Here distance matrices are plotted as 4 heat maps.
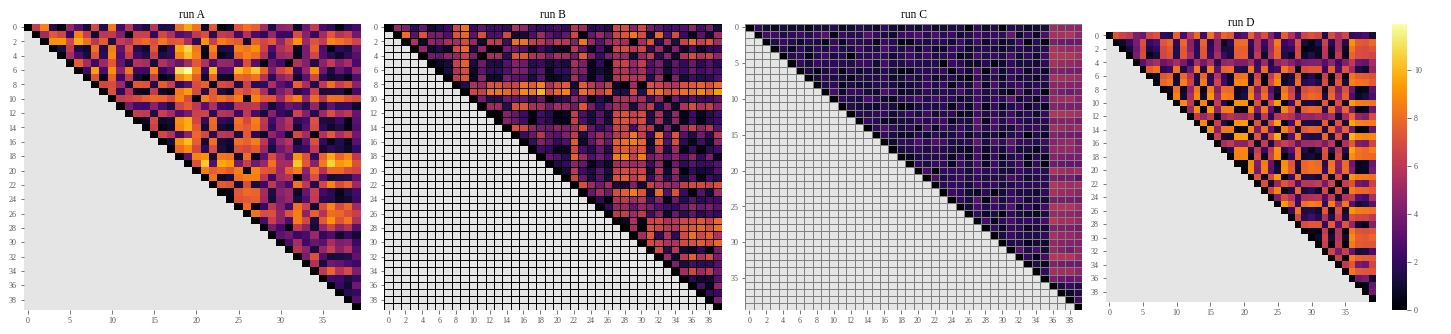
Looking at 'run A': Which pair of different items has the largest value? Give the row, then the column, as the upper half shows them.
6, 19
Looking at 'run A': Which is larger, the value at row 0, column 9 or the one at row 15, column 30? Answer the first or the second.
the second
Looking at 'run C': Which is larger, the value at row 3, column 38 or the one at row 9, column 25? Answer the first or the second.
the first
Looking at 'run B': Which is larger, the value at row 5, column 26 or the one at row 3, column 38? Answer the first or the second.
the second
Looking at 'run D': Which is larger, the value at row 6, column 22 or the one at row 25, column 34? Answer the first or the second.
the first
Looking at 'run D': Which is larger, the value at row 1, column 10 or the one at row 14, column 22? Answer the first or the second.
the second
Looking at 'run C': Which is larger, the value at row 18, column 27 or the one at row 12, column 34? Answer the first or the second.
the first
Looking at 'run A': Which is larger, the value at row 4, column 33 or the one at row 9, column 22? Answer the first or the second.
the second
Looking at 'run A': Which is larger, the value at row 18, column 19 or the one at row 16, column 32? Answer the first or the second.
the first
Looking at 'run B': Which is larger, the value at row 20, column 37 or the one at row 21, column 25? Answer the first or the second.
the second
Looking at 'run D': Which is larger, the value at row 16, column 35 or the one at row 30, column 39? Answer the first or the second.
the second
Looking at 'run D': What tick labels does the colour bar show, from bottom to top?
0, 2, 4, 6, 8, 10
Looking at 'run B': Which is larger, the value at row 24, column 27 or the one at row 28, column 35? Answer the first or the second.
the second
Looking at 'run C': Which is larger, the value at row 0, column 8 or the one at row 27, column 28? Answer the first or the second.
the second
